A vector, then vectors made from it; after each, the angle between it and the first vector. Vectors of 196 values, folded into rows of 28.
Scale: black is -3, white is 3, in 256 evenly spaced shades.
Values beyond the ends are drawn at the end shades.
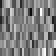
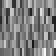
nearly parallel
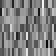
partly aligned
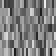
partly opposed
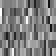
partly opposed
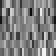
nearly parallel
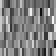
nearly opposite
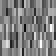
orthogonal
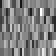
nearly parallel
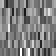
partly opposed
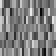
nearly opposite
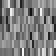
nearly parallel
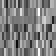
orthogonal
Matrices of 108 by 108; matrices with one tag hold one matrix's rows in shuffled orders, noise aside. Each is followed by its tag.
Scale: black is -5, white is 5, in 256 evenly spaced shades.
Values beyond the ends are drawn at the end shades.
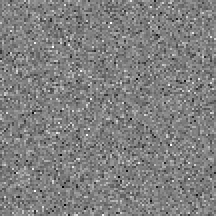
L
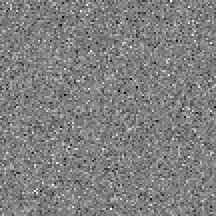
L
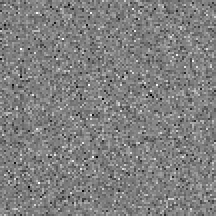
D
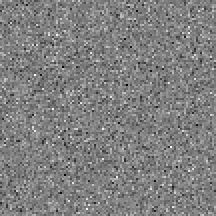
L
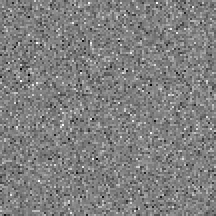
D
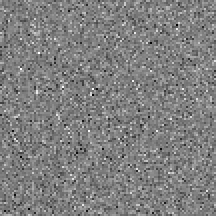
D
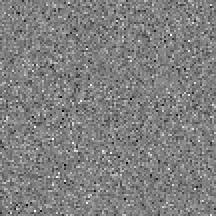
L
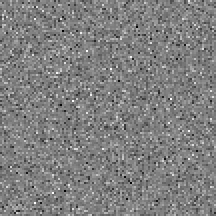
L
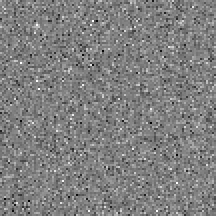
D
